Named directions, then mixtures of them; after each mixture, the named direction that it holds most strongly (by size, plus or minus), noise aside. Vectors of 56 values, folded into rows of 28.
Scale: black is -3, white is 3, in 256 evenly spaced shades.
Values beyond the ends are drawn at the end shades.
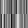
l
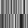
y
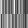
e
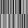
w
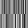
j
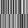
w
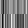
l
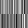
w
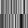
y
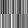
l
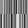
l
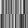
y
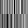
w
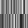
y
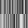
y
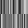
w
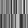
y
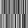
j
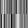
l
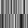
y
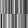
e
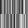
y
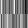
e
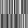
w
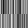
w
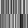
y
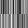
w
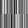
l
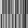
e
